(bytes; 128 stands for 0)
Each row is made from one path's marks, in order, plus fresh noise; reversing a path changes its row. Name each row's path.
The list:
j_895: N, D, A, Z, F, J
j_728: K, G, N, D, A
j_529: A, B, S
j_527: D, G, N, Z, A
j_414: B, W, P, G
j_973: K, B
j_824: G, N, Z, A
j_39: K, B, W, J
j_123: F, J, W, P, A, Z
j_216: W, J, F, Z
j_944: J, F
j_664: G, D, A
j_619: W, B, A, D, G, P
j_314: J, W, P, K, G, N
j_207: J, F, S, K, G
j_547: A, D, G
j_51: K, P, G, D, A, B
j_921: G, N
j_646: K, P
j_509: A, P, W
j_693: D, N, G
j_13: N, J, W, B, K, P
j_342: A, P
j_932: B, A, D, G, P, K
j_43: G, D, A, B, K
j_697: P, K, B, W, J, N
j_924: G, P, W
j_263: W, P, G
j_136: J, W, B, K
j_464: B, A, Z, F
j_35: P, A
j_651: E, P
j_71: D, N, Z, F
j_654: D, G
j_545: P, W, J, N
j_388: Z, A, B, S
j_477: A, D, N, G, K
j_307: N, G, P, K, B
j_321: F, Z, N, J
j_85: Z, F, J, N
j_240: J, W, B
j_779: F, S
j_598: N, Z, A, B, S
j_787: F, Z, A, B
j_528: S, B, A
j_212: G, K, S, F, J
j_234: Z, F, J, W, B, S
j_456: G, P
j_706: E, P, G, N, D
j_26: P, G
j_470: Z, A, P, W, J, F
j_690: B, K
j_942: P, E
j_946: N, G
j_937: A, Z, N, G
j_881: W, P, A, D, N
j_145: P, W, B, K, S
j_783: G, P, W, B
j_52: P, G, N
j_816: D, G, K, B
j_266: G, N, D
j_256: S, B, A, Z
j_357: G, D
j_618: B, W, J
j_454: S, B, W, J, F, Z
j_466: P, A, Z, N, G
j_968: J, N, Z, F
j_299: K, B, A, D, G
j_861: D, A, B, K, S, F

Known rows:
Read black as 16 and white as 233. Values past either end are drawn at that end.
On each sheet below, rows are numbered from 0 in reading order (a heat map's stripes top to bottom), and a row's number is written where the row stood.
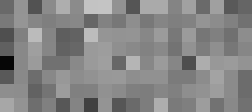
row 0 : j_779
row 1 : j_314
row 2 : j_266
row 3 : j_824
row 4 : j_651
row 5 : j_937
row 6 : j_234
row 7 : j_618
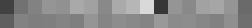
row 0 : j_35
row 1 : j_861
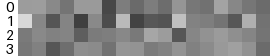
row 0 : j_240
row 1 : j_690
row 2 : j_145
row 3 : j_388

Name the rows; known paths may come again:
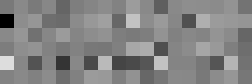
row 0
j_697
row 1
j_651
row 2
j_123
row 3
j_545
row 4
j_690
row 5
j_51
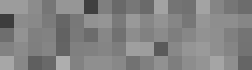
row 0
j_240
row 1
j_706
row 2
j_619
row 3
j_145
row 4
j_85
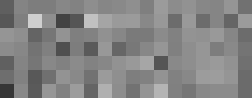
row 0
j_861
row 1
j_921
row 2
j_234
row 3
j_414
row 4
j_466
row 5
j_388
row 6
j_529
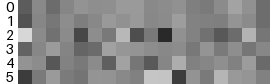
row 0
j_937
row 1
j_477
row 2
j_973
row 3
j_824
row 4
j_464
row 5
j_942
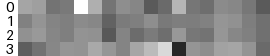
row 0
j_944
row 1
j_314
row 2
j_136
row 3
j_35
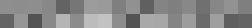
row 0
j_728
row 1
j_779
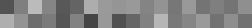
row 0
j_266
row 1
j_618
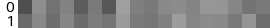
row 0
j_454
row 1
j_932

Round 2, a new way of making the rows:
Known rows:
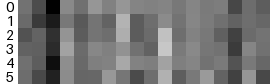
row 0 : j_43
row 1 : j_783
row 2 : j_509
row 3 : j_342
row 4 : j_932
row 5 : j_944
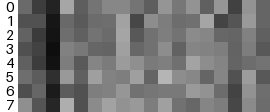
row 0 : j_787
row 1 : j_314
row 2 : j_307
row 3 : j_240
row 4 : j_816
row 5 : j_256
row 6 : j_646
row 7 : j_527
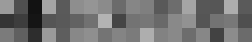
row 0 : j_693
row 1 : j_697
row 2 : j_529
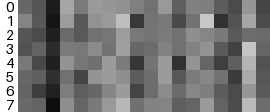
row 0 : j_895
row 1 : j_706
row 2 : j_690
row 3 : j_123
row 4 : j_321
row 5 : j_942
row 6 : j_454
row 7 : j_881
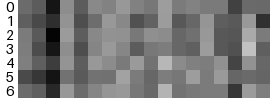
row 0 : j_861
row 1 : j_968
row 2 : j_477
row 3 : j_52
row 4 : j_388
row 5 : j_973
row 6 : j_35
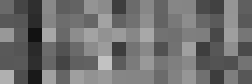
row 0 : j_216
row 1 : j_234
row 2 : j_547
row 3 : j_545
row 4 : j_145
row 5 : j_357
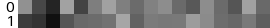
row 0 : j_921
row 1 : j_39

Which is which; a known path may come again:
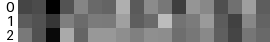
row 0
j_13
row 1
j_470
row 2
j_728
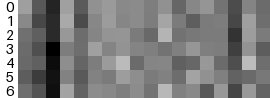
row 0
j_654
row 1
j_824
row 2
j_35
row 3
j_51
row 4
j_881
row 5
j_816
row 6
j_528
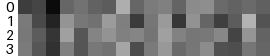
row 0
j_136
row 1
j_321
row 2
j_598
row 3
j_924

